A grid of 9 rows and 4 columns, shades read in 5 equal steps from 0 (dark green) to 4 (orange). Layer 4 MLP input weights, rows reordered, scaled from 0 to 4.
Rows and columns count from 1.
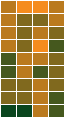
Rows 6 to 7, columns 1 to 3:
1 3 1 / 2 2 3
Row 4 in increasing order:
1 2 3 4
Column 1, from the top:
3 3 3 3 1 1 2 2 0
